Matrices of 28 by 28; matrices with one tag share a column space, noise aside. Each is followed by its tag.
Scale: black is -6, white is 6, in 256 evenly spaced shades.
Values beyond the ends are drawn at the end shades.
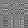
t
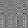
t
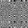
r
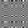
r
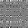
r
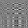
t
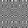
r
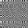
r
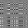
t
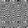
r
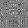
t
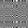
r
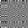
r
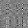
t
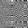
r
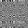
r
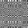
r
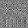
t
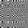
r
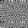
r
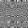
r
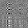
t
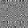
r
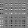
t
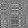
t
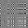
t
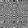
r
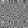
r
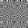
r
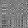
t
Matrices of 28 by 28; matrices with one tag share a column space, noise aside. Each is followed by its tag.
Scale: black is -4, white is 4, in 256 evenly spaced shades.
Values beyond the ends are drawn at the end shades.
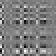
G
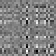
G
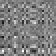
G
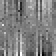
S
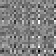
G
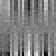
S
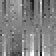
S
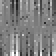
S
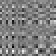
G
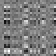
G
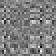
G
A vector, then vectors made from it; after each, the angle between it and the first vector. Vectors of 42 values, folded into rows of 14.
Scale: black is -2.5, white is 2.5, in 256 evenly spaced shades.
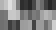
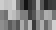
nearly parallel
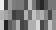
orthogonal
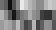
nearly opposite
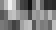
nearly parallel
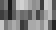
partly opposed
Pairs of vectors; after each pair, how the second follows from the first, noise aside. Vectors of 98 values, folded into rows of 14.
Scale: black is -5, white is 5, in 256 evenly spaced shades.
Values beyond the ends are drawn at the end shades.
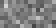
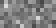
copied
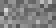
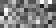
scaled up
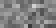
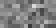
copied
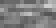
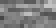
copied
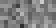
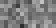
copied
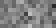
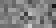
copied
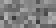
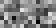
scaled up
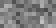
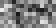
scaled up
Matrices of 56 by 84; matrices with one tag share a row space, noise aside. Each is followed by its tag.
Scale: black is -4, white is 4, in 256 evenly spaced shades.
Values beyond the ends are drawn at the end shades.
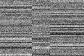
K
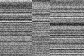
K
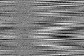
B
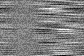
B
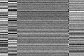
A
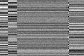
A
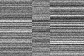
K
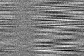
B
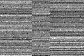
K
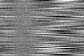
B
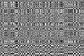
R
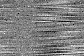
B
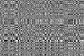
R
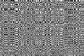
R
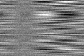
B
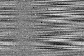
B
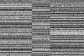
K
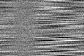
B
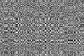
R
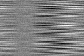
B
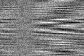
B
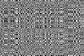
R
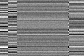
A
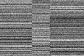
K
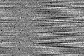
B
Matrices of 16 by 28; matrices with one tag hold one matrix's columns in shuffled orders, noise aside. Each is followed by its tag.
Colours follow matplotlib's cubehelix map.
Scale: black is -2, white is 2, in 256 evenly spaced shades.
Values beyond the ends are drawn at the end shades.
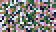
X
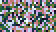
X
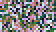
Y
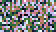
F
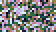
X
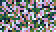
Y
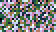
Y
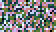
Y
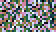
Y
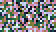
Y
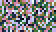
X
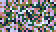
X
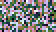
X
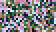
X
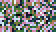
X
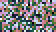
F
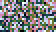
F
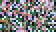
F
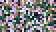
X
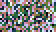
X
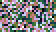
Y
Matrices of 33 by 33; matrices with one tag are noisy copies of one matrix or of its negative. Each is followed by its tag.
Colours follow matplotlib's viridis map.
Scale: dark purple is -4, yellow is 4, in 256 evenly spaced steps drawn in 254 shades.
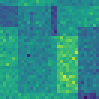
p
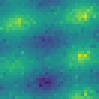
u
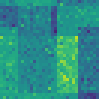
p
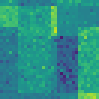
p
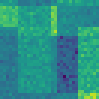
p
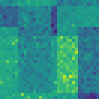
p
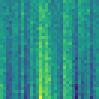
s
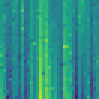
s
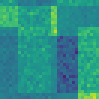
p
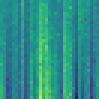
s
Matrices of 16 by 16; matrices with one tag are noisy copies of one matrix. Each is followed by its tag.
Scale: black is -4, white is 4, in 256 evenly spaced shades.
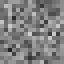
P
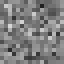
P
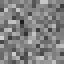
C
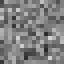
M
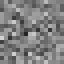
C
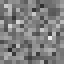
P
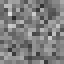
P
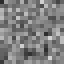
M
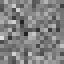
C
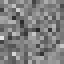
C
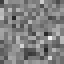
M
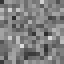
M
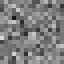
C
